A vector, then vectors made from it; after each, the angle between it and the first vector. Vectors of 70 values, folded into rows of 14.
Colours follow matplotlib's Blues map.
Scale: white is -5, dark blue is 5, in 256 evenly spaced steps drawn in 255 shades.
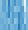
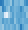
orthogonal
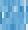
partly aligned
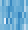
partly aligned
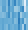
nearly parallel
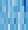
nearly opposite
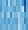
nearly opposite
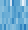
partly aligned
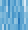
nearly parallel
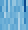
nearly opposite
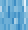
nearly parallel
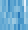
nearly parallel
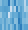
partly aligned
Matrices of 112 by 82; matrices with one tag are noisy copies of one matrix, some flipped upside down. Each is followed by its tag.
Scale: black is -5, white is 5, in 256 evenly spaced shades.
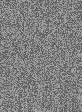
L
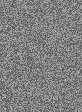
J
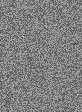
J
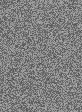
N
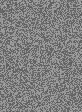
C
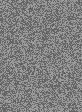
N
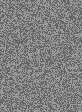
C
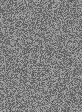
C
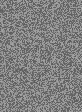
C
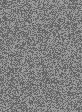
N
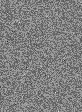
J
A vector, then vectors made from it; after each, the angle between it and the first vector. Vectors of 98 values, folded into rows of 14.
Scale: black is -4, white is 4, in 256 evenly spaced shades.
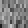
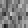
orthogonal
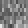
nearly opposite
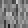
orthogonal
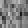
orthogonal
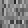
partly aligned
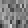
nearly parallel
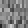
nearly parallel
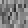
partly opposed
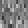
nearly opposite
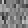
orthogonal
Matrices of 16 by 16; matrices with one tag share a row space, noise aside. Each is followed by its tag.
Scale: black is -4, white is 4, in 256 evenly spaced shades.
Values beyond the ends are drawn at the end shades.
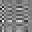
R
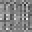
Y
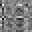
R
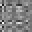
R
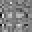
R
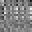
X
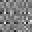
Y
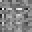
R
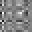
R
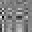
R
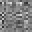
R
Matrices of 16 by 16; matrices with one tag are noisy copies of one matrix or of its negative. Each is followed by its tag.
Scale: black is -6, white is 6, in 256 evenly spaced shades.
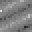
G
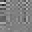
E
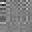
E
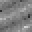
G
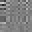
E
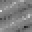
G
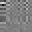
E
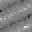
G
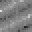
G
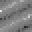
G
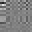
E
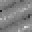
G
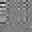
E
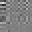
E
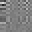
E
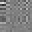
E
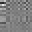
E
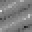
G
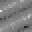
G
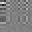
E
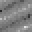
G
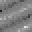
G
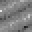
G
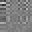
E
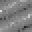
G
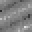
G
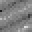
G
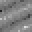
G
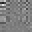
E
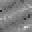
G
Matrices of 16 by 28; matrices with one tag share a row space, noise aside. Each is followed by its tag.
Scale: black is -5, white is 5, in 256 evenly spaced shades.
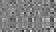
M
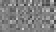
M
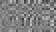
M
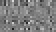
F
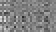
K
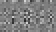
F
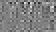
M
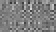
M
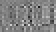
M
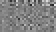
M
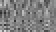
K
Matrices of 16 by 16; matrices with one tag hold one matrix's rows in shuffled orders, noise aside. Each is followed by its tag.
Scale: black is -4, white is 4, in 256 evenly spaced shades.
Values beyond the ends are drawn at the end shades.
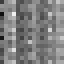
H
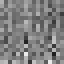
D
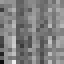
H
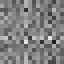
D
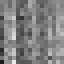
H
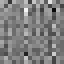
D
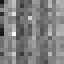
H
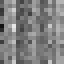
H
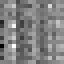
H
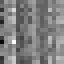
H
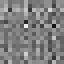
D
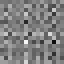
D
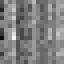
H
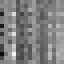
H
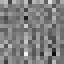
D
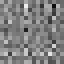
D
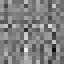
D
